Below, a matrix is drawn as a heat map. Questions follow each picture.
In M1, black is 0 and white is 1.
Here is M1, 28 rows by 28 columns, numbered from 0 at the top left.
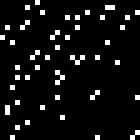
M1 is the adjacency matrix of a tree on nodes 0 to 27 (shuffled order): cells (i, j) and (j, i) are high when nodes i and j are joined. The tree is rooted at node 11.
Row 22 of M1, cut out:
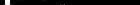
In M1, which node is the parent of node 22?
1
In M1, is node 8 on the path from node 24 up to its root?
yes
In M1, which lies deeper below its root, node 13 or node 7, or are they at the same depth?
node 7
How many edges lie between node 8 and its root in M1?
4
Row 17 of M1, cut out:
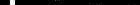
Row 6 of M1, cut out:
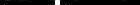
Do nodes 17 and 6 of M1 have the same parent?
no
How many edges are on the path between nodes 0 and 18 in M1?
12
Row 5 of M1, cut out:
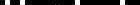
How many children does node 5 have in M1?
3
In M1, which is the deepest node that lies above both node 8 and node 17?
2
